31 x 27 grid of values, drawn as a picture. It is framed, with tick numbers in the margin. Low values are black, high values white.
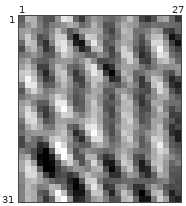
Stripes: upright, repeating 5 times. Average level on the scale: 50%. Histogram: bell-shaped.
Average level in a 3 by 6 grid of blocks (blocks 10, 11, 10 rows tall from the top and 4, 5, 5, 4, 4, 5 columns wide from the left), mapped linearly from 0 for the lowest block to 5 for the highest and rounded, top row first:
443123
554222
322103
